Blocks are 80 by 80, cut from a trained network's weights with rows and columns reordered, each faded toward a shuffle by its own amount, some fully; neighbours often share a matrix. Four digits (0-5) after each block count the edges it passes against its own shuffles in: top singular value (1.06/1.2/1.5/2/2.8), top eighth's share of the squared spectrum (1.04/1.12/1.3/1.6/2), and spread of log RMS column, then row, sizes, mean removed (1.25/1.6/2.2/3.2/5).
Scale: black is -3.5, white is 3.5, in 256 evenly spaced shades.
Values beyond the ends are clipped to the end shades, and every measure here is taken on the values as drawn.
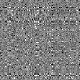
4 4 2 3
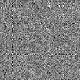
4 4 2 2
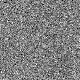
2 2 0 1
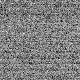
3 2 0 0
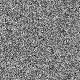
0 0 0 0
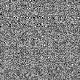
3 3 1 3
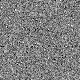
1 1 0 0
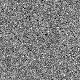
0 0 0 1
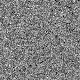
0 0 0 0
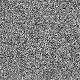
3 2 0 1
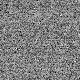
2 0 0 0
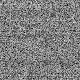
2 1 0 0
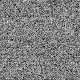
1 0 0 0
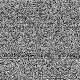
2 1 0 0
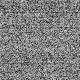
2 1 0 0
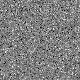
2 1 0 0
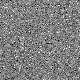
2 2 0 0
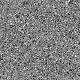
0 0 0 0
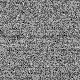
2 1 0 0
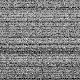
5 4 1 3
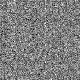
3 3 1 1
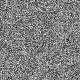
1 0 0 0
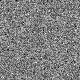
0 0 0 0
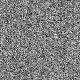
2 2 0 0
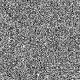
3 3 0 1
